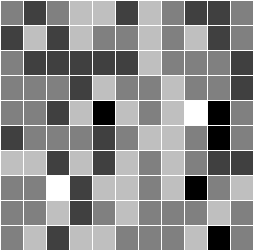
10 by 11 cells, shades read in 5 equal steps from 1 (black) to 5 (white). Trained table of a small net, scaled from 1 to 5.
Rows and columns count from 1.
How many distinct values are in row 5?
5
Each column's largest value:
4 4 5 4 4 4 4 4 5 4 4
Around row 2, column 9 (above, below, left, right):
2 3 3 2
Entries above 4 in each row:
0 0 0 0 1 0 0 1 0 0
